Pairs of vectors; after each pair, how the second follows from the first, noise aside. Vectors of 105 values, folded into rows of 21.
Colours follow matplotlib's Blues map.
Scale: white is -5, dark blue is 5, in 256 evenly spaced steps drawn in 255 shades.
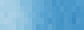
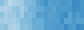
wrapped around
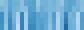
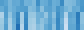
negated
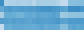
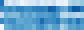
scaled up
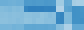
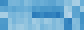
wrapped around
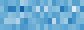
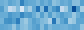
negated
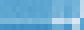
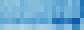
negated
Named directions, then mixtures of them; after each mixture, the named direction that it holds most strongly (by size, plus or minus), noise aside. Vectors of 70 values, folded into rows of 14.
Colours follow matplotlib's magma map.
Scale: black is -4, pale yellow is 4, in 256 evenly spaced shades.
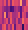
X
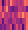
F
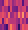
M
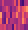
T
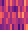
F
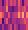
F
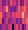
F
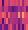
F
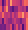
F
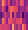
F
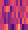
M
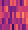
F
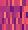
X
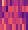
F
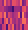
X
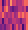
F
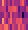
F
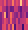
X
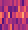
T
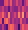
M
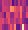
X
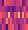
M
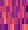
M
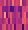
X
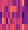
T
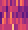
T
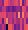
M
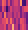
F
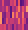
T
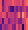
F
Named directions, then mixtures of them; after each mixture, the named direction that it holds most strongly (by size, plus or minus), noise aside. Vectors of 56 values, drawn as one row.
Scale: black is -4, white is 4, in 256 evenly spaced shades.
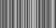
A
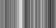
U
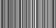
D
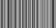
D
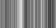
U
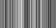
U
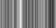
U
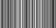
D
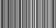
D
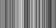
U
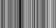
U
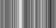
U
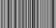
A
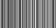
D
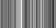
U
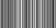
D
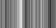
U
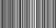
D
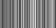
A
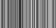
D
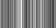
U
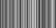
A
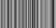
A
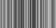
A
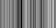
U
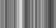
U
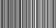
D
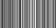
D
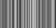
A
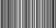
D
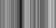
U
